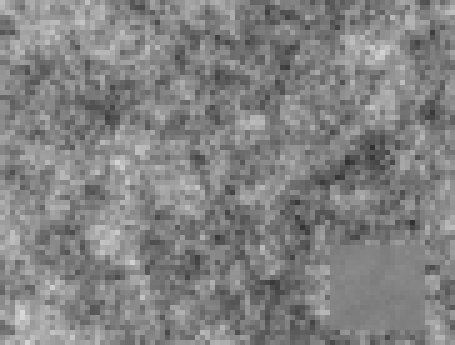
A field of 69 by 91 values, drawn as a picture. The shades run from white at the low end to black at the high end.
Stripes: none. Odd patch: calmer, in the bottom right. Grain: blotchy. Calmest part: bottom right. Odd rows or columns: none. Mirror symmetry: none.
